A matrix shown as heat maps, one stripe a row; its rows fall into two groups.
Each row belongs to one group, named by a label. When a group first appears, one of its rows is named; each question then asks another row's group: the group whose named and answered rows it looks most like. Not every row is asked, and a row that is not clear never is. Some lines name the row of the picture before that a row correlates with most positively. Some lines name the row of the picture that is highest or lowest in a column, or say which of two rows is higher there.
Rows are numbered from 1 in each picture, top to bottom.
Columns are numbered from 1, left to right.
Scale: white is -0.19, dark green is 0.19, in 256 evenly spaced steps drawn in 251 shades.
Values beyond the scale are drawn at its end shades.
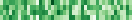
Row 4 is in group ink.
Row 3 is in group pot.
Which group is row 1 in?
ink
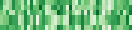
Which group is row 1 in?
pot
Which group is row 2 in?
pot
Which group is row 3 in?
pot
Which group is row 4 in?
ink
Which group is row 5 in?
ink
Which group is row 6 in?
pot
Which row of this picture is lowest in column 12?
1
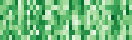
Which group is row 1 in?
pot
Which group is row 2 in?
ink
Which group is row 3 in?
pot
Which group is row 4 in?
pot
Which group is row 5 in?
pot
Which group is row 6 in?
pot
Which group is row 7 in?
ink
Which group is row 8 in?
pot
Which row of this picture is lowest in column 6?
6
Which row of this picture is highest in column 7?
8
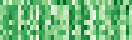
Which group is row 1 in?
pot
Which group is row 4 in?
ink
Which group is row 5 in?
pot
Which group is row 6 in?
ink
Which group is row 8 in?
ink
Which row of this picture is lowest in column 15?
1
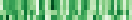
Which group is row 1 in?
ink
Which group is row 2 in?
ink
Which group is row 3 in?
ink
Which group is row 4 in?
pot
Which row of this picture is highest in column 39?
4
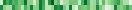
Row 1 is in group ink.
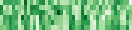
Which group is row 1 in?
ink
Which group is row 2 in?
pot
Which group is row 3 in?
pot
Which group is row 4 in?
ink
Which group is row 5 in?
ink
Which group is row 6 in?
ink
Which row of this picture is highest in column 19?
2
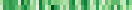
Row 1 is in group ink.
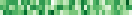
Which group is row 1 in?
ink
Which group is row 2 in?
pot
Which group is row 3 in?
ink
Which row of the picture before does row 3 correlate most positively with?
2
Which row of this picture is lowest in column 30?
1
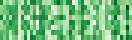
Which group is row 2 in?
ink
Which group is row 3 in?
ink
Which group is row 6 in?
ink
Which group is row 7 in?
pot
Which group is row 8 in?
pot
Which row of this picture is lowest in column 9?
4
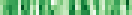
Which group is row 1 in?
ink
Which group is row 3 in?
ink
